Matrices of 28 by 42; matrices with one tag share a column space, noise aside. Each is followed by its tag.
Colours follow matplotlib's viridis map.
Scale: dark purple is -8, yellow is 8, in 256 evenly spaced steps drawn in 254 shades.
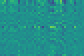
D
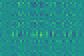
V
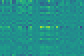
D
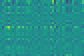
D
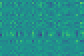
V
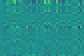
D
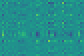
V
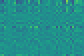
D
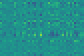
V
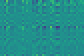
D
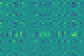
V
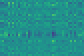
V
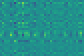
V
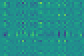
V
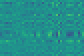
V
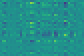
V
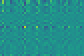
D
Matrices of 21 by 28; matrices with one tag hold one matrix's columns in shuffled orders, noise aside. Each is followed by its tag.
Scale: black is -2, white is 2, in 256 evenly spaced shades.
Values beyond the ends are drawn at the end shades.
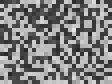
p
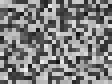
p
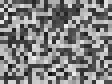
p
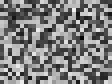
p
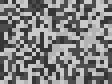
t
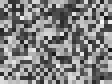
p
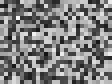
t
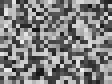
t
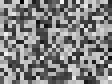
t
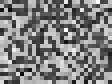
p
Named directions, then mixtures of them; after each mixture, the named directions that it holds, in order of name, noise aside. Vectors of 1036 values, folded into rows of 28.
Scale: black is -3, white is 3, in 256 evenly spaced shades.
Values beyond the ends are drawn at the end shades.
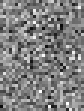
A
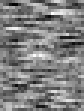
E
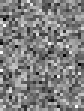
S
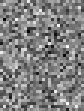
A, S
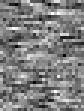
E, S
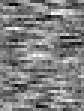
E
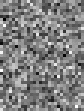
S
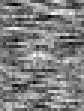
E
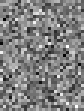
A, S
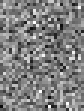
A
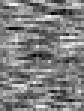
E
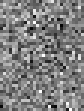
A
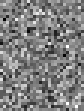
A, S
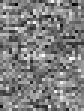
A, E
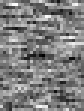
A, E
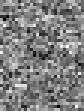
E, S
